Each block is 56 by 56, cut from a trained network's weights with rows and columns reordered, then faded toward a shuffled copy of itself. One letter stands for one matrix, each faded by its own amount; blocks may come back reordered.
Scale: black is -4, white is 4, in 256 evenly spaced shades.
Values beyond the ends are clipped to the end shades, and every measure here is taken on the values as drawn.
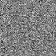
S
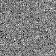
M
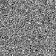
S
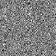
M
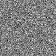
S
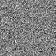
S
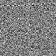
S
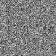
S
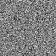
S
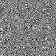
M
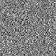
M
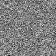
S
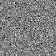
M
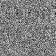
S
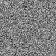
S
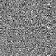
M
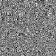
M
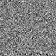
S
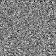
S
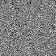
M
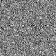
S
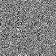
M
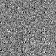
M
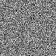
S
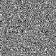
M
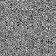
M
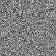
M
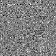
M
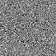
M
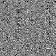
M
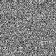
S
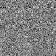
S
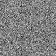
S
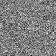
S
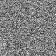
S
